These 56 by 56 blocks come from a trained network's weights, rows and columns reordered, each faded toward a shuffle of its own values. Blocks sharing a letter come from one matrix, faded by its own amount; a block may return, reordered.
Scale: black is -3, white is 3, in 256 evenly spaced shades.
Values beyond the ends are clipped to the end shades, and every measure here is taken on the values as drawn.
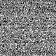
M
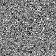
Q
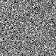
Q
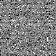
M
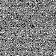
M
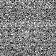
M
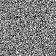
Q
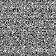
M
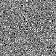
Q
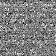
M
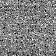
M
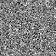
Q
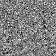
Q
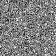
Q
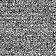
M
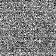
M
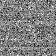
M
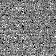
M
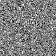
Q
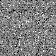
M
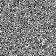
Q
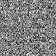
Q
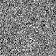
Q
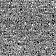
M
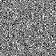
Q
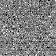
M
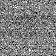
M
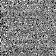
M
